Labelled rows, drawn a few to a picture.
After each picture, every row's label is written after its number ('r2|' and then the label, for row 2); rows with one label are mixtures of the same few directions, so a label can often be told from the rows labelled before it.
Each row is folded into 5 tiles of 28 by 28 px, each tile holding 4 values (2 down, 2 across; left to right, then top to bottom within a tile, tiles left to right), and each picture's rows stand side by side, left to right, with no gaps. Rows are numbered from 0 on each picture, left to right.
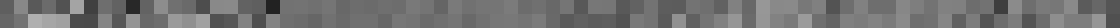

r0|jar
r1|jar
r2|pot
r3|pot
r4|pot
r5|pot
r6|pot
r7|pot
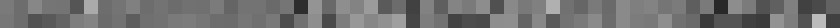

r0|jar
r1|jar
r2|pot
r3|jar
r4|pot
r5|pot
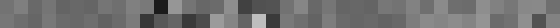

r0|pot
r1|pot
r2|pot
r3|pot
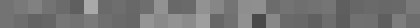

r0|jar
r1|pot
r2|pot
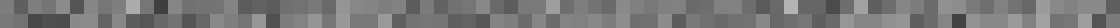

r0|jar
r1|pot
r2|pot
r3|jar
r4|pot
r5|jar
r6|pot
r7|pot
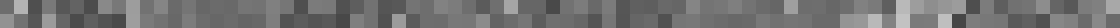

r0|pot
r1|pot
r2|pot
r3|jar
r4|pot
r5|jar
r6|pot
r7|jar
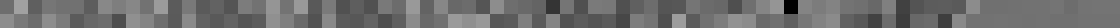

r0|pot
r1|pot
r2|pot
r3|jar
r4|pot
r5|jar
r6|pot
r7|jar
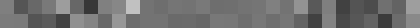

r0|jar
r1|jar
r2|pot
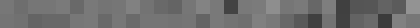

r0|jar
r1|jar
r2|pot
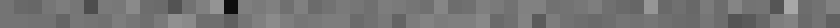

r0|jar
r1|jar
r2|pot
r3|pot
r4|jar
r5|jar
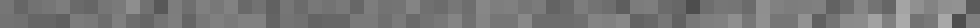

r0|jar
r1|pot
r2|jar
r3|pot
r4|jar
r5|pot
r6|pot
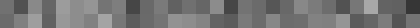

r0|pot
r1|jar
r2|jar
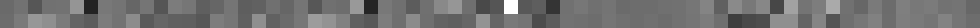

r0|jar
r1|pot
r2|jar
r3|jar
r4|pot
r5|jar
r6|pot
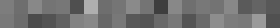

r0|jar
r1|pot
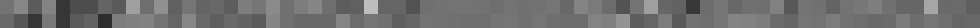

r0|pot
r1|pot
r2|jar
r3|jar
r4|jar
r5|jar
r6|jar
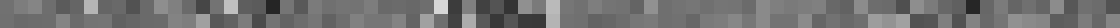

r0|jar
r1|jar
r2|pot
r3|pot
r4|jar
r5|pot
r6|jar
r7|jar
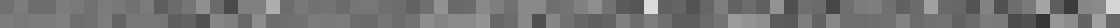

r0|pot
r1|jar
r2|jar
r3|pot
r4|jar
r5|jar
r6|jar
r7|jar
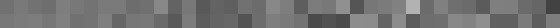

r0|pot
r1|pot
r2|jar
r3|jar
